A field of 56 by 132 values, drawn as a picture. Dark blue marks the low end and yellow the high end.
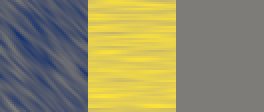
It is made of 1 by 3 panels. Panel 1,1: low, slanting down to the right. Panel 1,2: very high, streaked across, faint in contrast. Panel 1,3: middling, flat.
